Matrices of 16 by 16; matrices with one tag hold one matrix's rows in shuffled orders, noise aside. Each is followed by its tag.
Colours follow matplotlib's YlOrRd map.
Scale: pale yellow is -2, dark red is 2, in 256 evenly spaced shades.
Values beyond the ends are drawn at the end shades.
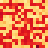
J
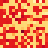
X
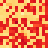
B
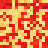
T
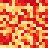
T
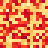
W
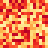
W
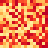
B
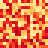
W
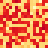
W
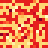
T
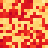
J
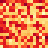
X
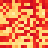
T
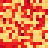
J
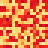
T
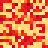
J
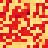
W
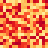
W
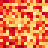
X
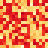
W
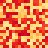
W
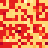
X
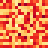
T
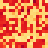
X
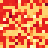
X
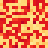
W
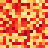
W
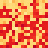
T
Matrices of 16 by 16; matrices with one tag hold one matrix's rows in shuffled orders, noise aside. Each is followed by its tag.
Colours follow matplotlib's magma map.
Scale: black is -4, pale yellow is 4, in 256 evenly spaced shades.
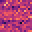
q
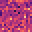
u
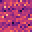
q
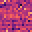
q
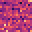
q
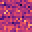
q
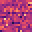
q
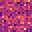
u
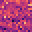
q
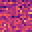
q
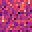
u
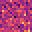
u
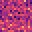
u
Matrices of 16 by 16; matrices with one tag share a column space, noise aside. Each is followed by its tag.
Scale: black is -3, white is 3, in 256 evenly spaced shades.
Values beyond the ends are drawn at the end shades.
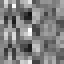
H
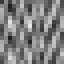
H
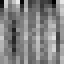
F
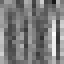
F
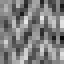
H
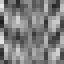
H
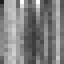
F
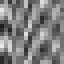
H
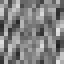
H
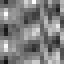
H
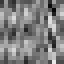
H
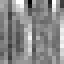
F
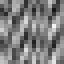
H
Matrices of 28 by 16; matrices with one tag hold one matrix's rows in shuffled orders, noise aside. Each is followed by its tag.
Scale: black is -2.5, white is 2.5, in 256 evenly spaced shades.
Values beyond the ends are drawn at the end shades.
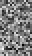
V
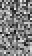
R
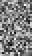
V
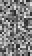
R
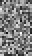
V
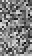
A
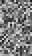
V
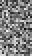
A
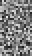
V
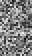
A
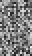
R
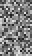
V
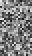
V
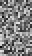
V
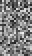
R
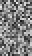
R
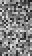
A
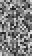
R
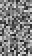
R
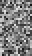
V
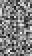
R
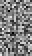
R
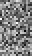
A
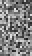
A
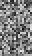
R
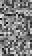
V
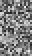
V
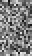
A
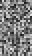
R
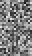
R
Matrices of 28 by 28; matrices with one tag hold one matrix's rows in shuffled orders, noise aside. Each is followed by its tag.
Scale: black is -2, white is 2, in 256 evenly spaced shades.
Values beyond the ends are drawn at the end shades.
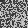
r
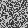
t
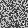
t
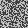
t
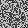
t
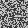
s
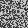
r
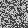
s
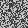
t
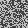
s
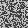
s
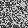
r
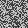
t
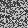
r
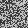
r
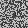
s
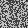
t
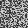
r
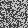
r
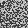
r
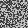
r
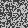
r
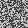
s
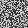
t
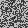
s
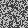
t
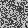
s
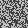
t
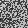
r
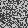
r
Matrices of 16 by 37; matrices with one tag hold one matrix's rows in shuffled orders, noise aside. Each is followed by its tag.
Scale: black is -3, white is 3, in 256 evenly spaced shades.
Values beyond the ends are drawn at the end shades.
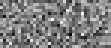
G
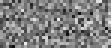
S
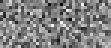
G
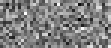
S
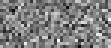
S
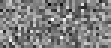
G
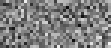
S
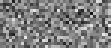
S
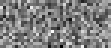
G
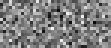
G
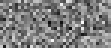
G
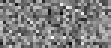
G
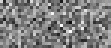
G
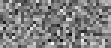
G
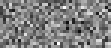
S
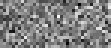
S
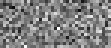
S
